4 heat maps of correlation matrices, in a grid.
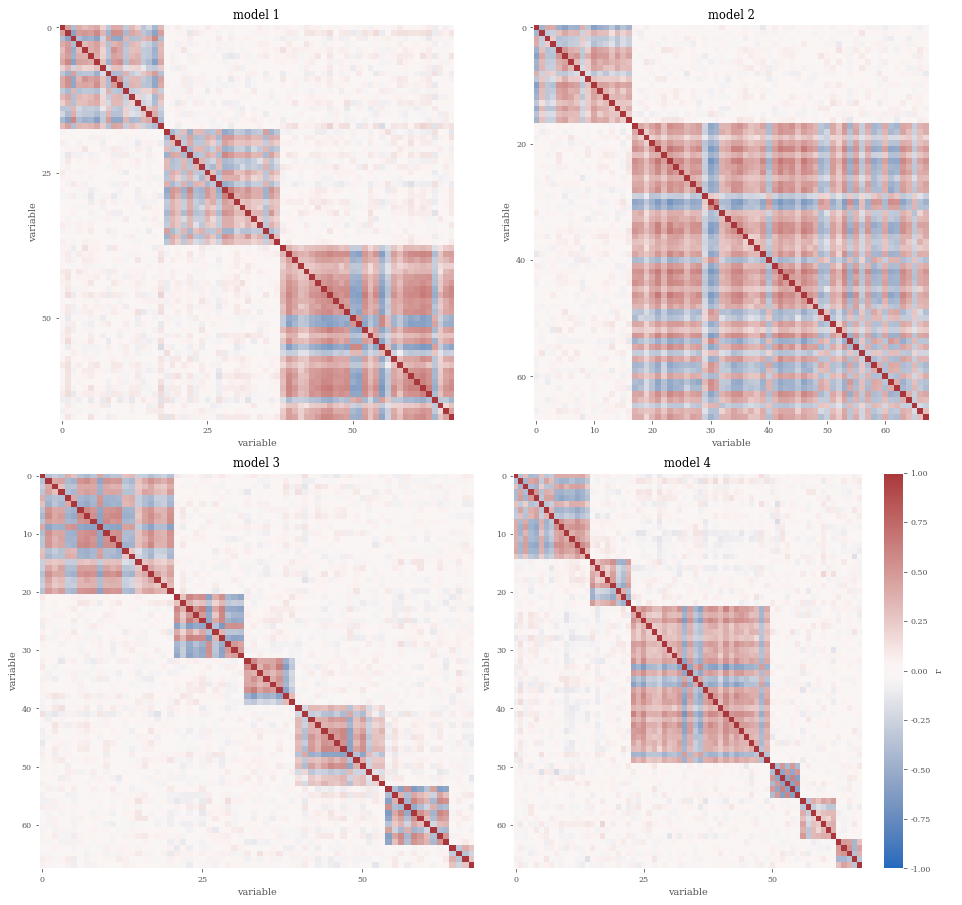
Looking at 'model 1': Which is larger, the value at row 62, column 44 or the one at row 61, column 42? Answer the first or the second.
the first
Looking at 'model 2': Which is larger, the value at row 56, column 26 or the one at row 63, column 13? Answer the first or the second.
the second
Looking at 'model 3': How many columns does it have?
68
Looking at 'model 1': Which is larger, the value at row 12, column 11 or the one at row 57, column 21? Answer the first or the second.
the second
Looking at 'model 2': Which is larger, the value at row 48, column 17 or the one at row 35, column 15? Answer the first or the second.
the first
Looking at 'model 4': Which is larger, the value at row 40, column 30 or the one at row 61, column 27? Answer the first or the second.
the first
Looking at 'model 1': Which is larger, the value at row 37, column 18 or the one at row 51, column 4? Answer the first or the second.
the second
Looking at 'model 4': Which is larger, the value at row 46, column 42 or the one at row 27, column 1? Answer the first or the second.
the first
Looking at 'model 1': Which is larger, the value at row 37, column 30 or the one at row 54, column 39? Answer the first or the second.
the second
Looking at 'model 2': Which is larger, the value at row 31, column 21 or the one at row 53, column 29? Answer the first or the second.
the second
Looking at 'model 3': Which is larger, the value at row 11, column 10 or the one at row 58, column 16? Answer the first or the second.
the first
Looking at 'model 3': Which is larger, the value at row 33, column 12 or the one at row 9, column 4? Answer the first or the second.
the second
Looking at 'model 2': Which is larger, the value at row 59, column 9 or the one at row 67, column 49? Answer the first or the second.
the first
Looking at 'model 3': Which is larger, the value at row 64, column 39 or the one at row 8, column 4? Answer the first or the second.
the first
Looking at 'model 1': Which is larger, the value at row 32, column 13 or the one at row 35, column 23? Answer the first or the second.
the second
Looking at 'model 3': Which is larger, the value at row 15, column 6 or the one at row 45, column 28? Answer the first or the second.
the first
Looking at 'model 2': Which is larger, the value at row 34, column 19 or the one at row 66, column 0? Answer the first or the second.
the first
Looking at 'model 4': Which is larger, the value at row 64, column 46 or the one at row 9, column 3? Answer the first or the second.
the first
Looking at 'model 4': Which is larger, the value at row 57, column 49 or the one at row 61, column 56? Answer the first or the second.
the second
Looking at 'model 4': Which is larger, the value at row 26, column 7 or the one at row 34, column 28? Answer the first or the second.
the second
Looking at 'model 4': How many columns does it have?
68
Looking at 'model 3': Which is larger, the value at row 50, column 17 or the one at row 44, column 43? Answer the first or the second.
the second
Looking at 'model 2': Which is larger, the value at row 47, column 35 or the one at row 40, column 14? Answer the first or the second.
the first
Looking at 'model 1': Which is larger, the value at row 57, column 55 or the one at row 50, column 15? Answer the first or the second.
the second
